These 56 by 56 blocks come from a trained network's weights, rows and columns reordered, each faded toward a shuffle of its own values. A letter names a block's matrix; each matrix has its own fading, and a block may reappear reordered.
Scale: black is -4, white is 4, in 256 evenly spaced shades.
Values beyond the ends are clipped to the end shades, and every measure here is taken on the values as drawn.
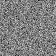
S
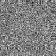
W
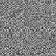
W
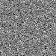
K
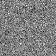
K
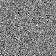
K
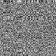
W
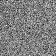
S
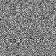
W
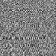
W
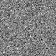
K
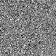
K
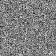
K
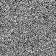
S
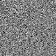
K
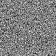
S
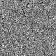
K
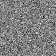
S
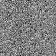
K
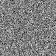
S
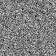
S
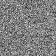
S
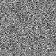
W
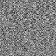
W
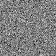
K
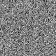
S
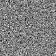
K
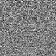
W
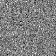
K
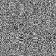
W
